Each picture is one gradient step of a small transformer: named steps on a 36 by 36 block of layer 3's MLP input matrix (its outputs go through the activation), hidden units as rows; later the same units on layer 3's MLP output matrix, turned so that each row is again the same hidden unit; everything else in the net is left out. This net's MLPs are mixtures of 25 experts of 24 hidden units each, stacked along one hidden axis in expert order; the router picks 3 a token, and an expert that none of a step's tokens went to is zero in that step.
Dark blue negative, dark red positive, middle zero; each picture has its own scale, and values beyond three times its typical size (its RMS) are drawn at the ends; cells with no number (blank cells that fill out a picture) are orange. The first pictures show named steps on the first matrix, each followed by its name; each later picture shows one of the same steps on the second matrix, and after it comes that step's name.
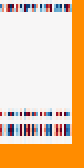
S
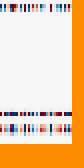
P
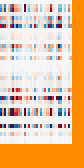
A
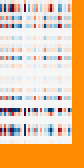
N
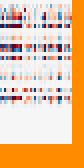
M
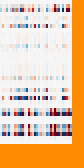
A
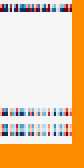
P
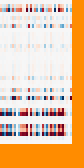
A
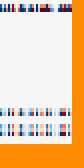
P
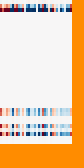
S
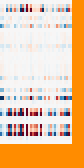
A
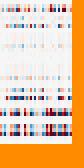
A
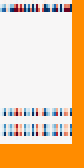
P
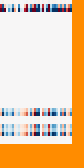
P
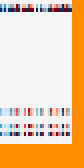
S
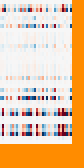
A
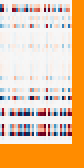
A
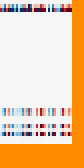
S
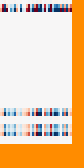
P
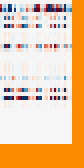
M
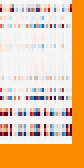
A
